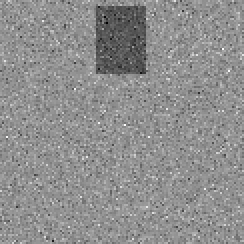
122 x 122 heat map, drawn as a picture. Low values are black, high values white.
Odd patch: lower, in the top middle. Stripes: none. Ninth with the lowest average: top middle.
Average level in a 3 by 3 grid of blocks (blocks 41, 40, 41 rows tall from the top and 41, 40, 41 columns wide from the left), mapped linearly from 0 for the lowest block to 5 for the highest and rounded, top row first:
5 0 5
5 5 5
5 5 5
